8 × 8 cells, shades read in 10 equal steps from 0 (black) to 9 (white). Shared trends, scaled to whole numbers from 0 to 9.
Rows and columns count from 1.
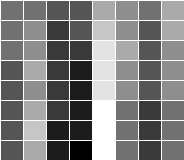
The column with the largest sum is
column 5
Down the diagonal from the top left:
4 5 2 1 8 4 2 4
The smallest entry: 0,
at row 8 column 4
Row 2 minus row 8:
1 -1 1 3 -2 1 1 2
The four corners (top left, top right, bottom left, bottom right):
4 6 3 4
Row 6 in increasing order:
1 2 2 3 4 4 6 9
